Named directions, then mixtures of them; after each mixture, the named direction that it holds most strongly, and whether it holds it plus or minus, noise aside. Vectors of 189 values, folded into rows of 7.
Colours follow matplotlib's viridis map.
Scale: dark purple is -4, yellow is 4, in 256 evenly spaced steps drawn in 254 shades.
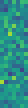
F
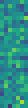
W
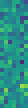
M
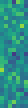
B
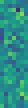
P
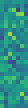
P, plus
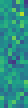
B, plus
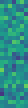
B, plus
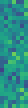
B, minus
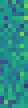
B, minus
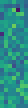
P, plus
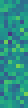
F, minus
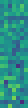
W, minus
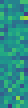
W, plus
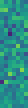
F, minus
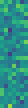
W, minus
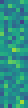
W, plus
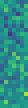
F, minus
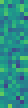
W, minus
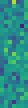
B, minus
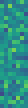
W, plus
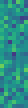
B, plus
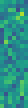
P, plus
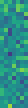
W, minus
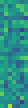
W, minus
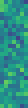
F, minus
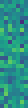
M, plus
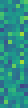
M, minus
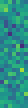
F, minus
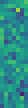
P, minus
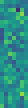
P, plus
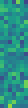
B, plus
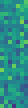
M, minus
